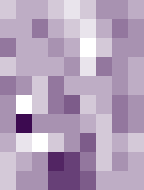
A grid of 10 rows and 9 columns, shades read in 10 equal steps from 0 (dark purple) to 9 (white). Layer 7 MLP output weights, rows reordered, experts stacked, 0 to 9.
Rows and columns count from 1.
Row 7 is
5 0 5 5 5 6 7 4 5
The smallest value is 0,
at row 7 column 2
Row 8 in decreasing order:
9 8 7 7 7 6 6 5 3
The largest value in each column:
7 9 9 7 8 9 7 6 7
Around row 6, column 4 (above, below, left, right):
4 5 7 3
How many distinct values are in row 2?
5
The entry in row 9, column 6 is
4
